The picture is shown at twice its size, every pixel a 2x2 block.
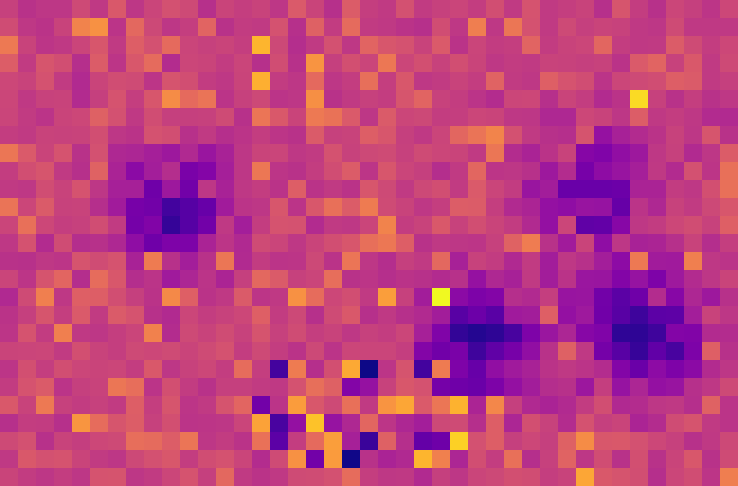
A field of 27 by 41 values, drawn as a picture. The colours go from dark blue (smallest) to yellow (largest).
Values change most from cell to cell in the bottom middle. A few values lie far out on both sides of the bulk. There are four dips. In the bottom middle lies a patch that is rougher than the rest. The halves do not mirror each other.
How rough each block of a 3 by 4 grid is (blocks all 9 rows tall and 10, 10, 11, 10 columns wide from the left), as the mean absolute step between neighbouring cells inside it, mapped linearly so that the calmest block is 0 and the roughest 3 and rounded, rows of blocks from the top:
0 1 0 0 | 1 1 1 1 | 0 3 3 1
